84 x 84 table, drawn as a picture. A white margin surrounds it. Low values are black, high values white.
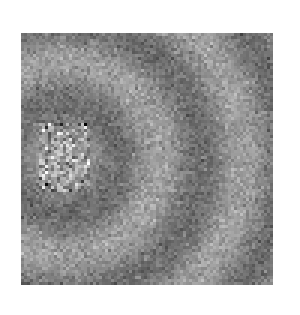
Rings: centred on the middle left. Roughest part: middle left. Odd patch: rougher, in the middle left.
